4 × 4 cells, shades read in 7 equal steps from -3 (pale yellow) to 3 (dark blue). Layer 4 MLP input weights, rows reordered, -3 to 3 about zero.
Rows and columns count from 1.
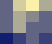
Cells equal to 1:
7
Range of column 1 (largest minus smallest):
2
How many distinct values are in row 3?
2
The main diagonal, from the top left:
1 -1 1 2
